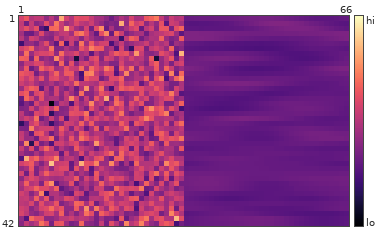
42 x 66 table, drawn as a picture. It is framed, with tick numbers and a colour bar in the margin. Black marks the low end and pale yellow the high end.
The table splits into one row of 2 panels. Panel 1,1: middling, fine-grained, strong in contrast. Panel 1,2: low, streaked across, faint in contrast.
